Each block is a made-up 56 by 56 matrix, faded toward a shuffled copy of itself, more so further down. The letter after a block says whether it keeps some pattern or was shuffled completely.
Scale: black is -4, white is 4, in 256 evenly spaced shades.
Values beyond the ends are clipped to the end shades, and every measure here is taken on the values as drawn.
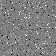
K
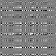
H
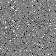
K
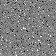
K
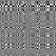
H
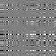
H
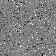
K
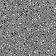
K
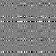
H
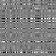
H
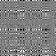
H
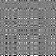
H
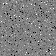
K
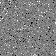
K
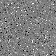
K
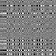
H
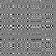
H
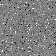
K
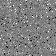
K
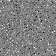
K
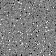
K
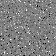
K
